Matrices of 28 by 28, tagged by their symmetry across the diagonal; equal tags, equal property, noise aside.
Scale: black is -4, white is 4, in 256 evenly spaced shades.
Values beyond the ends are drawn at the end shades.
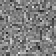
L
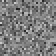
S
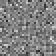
L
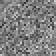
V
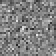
S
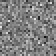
S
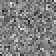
L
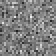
L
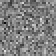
S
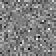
L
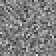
L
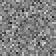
V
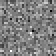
L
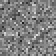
V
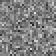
S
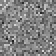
V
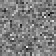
S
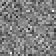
V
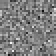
L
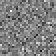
V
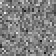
S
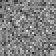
V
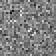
V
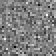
L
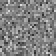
S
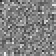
V
